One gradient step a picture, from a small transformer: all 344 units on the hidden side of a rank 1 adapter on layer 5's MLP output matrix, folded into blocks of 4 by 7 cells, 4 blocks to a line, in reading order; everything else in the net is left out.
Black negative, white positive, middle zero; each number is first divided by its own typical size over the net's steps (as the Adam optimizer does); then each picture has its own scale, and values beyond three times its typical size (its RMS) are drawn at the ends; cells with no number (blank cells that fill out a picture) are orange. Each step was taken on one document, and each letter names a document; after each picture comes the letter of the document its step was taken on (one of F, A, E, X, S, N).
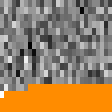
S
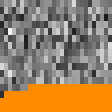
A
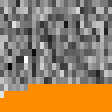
S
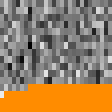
S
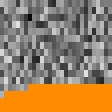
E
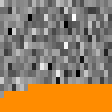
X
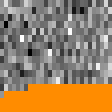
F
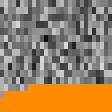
E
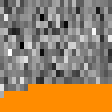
X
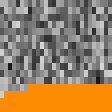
E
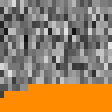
A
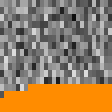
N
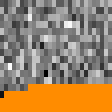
X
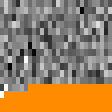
S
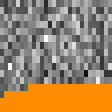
X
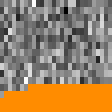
A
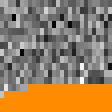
S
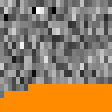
A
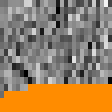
F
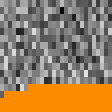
N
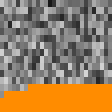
E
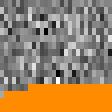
X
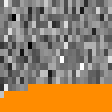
S
